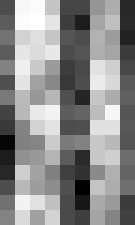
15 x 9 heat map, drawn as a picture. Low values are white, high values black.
Grain: streaks running down. Ninth with the highest average: bottom middle. Stripes: upright, repeating 2 times. Ninth with the lowest average: top left.
